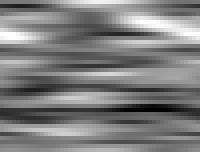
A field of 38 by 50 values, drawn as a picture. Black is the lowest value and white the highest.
The values follow a bell shape. The grain runs across in streaks. Overall the values sit about 50% of the way up the scale. The bottom right is the ninth with the lowest average. The top right is the ninth with the highest average.
